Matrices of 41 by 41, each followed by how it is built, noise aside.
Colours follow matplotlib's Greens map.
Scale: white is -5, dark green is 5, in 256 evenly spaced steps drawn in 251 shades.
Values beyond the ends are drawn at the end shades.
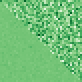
upper triangular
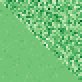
upper triangular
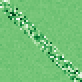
banded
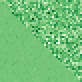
upper triangular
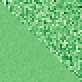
upper triangular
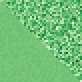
upper triangular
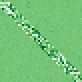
banded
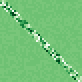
banded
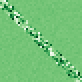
banded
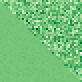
upper triangular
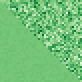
upper triangular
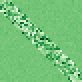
banded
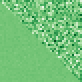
upper triangular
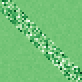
banded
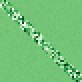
banded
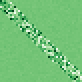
banded
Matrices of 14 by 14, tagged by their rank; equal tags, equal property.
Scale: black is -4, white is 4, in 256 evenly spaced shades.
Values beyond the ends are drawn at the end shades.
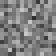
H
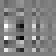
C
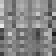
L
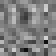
L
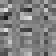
L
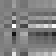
C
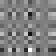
C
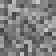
H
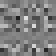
L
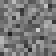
H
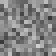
H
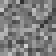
H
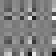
C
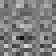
L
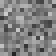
H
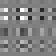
C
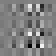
C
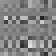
L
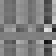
C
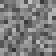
H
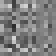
L
